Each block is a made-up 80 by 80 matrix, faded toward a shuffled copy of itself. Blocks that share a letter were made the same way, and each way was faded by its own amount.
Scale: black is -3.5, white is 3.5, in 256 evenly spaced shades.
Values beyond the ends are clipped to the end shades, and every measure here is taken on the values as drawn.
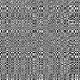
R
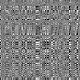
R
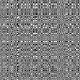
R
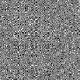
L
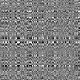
R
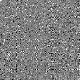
L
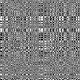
R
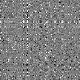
L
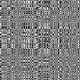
R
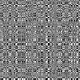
R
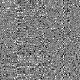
L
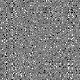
L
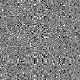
L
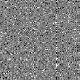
L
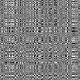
R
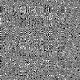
L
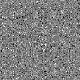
L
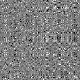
L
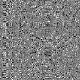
L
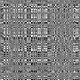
R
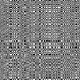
R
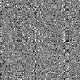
L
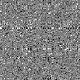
L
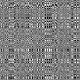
R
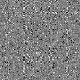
L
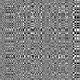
R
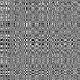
R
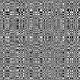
R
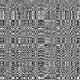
R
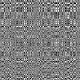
R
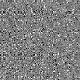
L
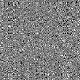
L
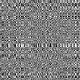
R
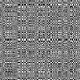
R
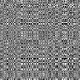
R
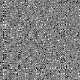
L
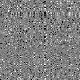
L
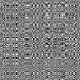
R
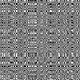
R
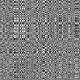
R
